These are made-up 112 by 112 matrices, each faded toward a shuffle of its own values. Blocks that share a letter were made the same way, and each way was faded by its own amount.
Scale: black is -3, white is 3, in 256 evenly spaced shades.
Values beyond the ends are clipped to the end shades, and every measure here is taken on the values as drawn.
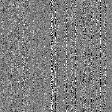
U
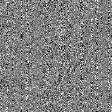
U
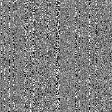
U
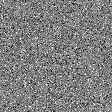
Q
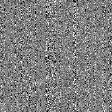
U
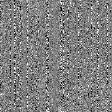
U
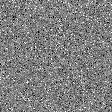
Q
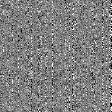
U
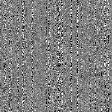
U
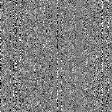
U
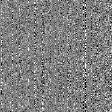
U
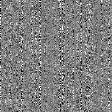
U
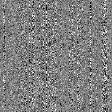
U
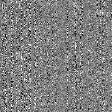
U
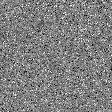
Q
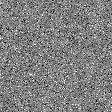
Q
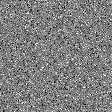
Q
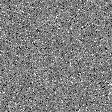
Q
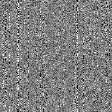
U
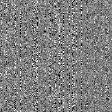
U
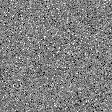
Q
